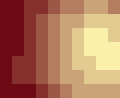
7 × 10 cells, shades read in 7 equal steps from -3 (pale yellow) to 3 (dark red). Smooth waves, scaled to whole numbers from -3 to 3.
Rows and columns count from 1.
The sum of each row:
9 1 -2 -3 -3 0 8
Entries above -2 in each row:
10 7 6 6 6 7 10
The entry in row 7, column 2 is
3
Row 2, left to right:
3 3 2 1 0 -1 -1 -2 -2 -2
